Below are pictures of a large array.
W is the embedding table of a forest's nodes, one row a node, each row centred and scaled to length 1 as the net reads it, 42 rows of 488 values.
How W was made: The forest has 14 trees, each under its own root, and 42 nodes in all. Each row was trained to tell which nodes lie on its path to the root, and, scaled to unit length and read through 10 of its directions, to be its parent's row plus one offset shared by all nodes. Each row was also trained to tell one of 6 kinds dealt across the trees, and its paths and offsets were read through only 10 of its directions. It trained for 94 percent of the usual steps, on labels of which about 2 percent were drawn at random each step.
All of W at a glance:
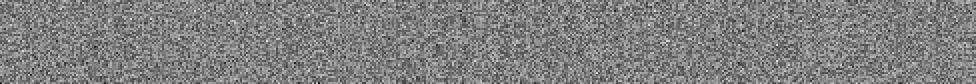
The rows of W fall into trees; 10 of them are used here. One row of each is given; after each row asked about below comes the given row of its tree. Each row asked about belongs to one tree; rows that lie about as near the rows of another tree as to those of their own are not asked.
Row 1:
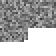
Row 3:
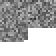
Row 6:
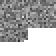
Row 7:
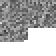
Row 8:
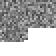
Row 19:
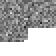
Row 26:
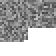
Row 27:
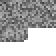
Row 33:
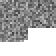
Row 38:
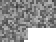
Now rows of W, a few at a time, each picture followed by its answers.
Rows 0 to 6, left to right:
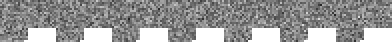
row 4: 27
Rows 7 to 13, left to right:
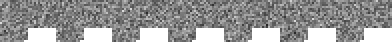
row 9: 6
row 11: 3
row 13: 26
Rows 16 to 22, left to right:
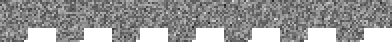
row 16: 27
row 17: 33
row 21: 38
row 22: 33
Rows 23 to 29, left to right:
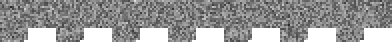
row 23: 1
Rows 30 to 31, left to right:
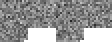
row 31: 33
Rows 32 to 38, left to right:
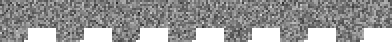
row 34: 8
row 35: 7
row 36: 8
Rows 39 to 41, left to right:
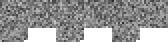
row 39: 3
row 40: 3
